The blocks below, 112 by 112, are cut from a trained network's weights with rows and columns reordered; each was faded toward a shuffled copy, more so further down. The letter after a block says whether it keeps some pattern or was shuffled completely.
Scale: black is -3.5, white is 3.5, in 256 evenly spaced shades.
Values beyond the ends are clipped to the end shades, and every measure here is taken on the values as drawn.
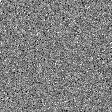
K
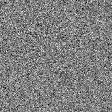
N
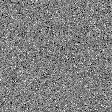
K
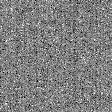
N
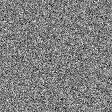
K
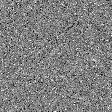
K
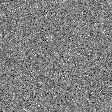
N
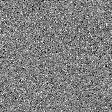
K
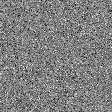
K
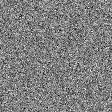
K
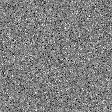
K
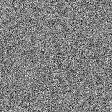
N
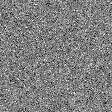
K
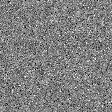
K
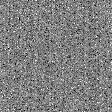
N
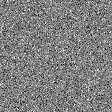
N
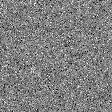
K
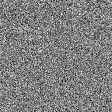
K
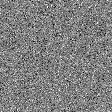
K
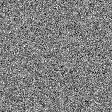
N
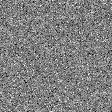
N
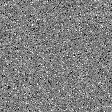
K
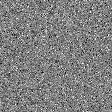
K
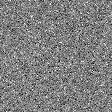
K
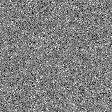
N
